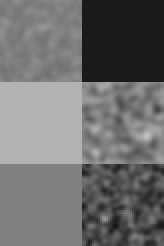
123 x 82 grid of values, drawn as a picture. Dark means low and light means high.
The table splits into 3 rows of 2 panels. Panel 1,1: middling, blotchy, faint in contrast. Panel 1,2: very low, flat. Panel 2,1: high, flat. Panel 2,2: middling, blotchy. Panel 3,1: middling, flat. Panel 3,2: low, blotchy.
